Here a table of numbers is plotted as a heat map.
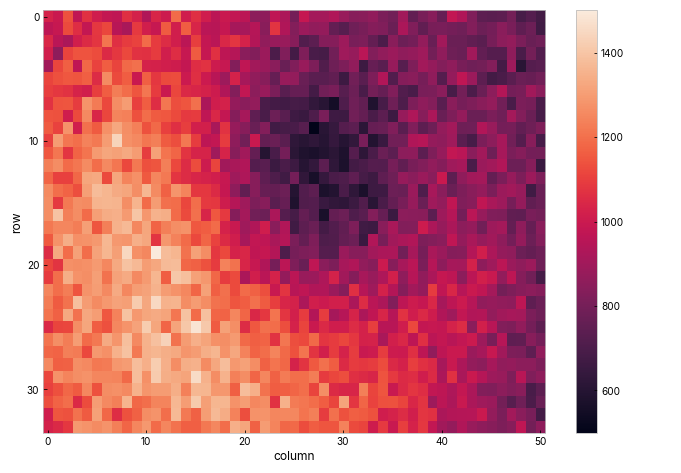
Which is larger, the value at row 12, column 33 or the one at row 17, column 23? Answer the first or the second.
the second
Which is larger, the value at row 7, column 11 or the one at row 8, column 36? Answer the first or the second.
the first
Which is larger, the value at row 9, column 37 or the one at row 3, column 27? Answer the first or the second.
the first
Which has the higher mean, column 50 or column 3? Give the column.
3
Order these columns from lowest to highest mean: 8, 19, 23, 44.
44, 23, 19, 8
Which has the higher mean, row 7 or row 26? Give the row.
26
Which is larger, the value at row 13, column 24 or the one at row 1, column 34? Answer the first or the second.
the second
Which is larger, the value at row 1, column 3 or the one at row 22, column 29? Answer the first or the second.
the first
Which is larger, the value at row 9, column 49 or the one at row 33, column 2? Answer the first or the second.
the second
